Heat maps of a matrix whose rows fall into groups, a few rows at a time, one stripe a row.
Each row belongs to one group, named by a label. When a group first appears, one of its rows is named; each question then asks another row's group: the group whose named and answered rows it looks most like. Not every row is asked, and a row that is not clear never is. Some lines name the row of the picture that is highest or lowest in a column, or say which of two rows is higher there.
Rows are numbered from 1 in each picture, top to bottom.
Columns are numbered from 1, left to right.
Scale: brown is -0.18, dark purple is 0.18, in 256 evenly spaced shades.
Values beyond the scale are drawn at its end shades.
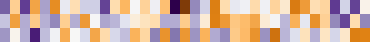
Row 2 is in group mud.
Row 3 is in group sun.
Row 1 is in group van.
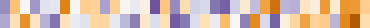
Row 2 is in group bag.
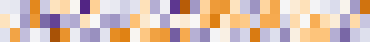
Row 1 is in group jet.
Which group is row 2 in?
mud
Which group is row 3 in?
van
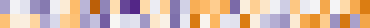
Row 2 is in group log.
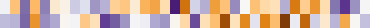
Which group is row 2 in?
mud
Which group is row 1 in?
van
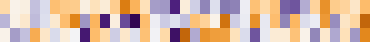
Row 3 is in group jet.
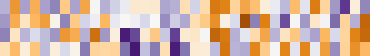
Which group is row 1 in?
mud
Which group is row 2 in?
log
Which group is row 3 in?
bag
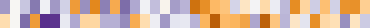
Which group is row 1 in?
bag
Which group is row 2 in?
mud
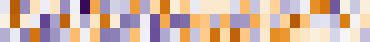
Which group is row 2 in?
bag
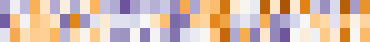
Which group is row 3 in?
log
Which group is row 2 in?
log
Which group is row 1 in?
jet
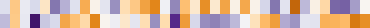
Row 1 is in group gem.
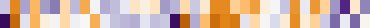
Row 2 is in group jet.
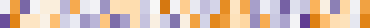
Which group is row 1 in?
log
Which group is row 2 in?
log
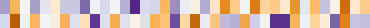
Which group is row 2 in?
log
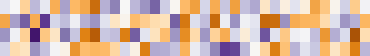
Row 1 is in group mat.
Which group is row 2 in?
van
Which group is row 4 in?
sun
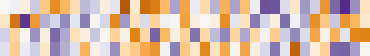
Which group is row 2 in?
log
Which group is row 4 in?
gem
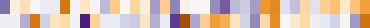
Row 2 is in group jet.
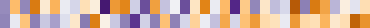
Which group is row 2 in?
bag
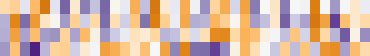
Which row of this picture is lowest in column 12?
4
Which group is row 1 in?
log
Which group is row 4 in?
sun
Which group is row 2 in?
log
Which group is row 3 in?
mud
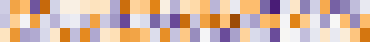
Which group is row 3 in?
sun
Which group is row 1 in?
gem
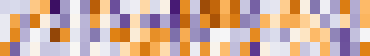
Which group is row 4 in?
gem
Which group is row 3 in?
van
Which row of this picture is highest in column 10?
3
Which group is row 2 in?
jet
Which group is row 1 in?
jet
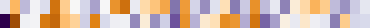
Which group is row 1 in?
van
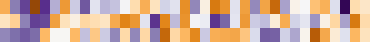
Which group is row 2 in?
sun
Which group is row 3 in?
mat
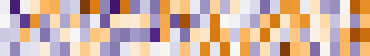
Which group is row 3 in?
bag
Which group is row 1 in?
mat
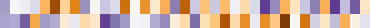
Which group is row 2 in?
mud
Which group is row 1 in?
gem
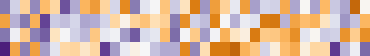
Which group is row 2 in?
van
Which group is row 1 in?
mat
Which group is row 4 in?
mud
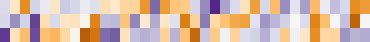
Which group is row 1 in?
sun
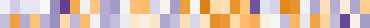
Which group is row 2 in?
mud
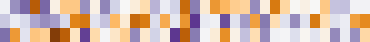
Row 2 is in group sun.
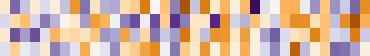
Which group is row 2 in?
bag
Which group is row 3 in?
mat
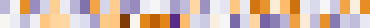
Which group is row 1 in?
bag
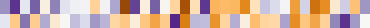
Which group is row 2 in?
van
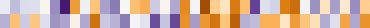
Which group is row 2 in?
jet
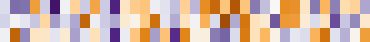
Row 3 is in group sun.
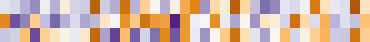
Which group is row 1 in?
mat
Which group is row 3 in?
mat
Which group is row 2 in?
van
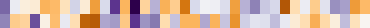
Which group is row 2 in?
mat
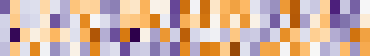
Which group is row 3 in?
mat
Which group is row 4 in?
jet
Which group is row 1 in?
gem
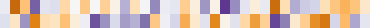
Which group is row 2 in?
log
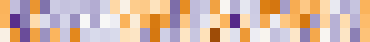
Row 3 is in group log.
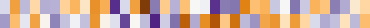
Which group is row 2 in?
jet
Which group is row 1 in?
sun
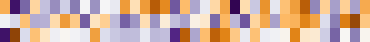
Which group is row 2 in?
bag
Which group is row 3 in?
jet
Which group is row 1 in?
van
